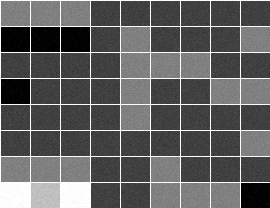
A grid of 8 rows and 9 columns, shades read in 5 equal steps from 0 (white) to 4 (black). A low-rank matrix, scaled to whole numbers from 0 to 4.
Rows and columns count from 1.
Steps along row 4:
down same same down up same down same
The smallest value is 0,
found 2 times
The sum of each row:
24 28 24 25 26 26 23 17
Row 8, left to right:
0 1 0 3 3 2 2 2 4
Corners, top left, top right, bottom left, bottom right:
2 3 0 4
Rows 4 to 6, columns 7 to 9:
3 2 2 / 3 3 3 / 3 3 2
